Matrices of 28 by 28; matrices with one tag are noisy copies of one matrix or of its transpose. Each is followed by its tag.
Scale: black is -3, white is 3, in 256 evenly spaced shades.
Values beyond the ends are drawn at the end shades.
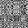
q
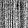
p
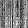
p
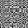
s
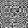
s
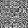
s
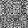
q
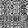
q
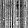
p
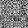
q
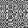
s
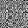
s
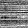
p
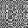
s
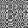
s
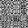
q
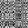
q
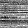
p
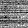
p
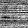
p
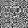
s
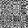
q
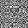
s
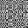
s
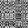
q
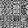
q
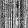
p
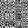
q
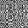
s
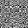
s
